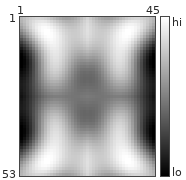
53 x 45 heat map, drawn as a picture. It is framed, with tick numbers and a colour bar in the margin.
Mirror symmetry: left to right and top to bottom. Calmest part: centre. Average level on the scale: 60%.
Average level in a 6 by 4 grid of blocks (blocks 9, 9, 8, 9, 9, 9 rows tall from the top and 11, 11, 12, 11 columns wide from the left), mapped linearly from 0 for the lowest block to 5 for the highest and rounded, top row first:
5 5 5 5 / 1 4 4 1 / 0 2 2 0 / 0 2 2 0 / 1 4 4 1 / 5 5 5 5
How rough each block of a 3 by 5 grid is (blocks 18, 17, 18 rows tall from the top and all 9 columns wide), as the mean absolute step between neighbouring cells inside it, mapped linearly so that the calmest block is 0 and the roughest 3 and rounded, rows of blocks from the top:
31113 | 21012 | 31113
